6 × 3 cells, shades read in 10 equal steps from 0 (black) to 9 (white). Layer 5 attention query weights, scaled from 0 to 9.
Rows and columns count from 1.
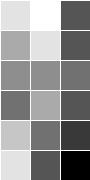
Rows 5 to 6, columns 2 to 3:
4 2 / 3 0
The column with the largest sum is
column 1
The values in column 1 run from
4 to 8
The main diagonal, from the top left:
8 8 4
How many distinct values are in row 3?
2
